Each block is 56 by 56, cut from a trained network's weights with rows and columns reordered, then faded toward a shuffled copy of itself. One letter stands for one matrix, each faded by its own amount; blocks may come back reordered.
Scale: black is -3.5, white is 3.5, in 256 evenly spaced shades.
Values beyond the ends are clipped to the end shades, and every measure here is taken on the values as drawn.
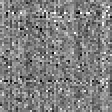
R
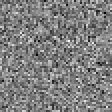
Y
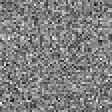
Y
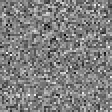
Y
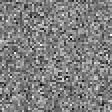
Y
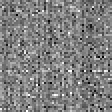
R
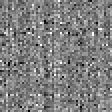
R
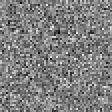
Y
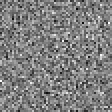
Y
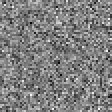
Y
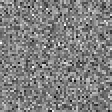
Y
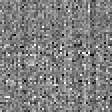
R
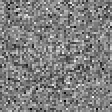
Y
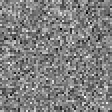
Y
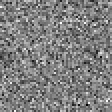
Y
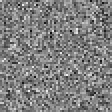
Y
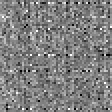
R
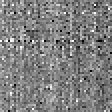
R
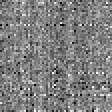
R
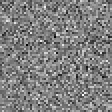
Y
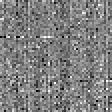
R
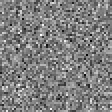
Y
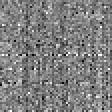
R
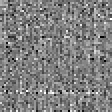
R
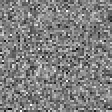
Y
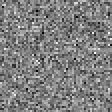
Y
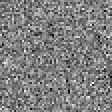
Y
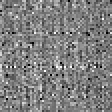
R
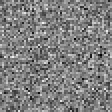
Y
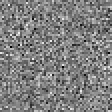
Y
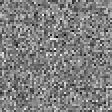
Y
